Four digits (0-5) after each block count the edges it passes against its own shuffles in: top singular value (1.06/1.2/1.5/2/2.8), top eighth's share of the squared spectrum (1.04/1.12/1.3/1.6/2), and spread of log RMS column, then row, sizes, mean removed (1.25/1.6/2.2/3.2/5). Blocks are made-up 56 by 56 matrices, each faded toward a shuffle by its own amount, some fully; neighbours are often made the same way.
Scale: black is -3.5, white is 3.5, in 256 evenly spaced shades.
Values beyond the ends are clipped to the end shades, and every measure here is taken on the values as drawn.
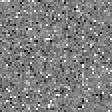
1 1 0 0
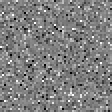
1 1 0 0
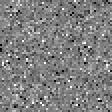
2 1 0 0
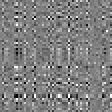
5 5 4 3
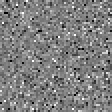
2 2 0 0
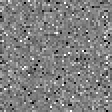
2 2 1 0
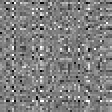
4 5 3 3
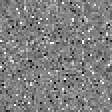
2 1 0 0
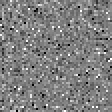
2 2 0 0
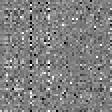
4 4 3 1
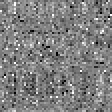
3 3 1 1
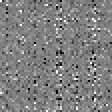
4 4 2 1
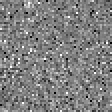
2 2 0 0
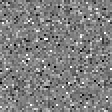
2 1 0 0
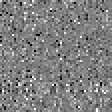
3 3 1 1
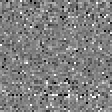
3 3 1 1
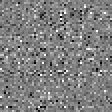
3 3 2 2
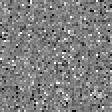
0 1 0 0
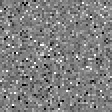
0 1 0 0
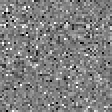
2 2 0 1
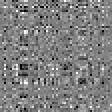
4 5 3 3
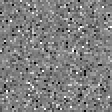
0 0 0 0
